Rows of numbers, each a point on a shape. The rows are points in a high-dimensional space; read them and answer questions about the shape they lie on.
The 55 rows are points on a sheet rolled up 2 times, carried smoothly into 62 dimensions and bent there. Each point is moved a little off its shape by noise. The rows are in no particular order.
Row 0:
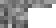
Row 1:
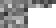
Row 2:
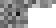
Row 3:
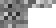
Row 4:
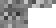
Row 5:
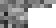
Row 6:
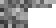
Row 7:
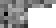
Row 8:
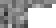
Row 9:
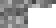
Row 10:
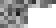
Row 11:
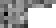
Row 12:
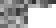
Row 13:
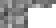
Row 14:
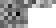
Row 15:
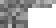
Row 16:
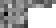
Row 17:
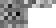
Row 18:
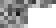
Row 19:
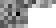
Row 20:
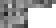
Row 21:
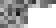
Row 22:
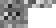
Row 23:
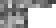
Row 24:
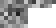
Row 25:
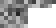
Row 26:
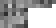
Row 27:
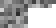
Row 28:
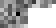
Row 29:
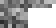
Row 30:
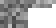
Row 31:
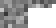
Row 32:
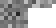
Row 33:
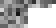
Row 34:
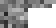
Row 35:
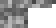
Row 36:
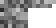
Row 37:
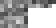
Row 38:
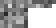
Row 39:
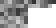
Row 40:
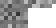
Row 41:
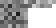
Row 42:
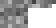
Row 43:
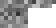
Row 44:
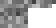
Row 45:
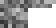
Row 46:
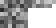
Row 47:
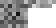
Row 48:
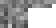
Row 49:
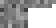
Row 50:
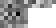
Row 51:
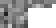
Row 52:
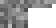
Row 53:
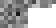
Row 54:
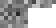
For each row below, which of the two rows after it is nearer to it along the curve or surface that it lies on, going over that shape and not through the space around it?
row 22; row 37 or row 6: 37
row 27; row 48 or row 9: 9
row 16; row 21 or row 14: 21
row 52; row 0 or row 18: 0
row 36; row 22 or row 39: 39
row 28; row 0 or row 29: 0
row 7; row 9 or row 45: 45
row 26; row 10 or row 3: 10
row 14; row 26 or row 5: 26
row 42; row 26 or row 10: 10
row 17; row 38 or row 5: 38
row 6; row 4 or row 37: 37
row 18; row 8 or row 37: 37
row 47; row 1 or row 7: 1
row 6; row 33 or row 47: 33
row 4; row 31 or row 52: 31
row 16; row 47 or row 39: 39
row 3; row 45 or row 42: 42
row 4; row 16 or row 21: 21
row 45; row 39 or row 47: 39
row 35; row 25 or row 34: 25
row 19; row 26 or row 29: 26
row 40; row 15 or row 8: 8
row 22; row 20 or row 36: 20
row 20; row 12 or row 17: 12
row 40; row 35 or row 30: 35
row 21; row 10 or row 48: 10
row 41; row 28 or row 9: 28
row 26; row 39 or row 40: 39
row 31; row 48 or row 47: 48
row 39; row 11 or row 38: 38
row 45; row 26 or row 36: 36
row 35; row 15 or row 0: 0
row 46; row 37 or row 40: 37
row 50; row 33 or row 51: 33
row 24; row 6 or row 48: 48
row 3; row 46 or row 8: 8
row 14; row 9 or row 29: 9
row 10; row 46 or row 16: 16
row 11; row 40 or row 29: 29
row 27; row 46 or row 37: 37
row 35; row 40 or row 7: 40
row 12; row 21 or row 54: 21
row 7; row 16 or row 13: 16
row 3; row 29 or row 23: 23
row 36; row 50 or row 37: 37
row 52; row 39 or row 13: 13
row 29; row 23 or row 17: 23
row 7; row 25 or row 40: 25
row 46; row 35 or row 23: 23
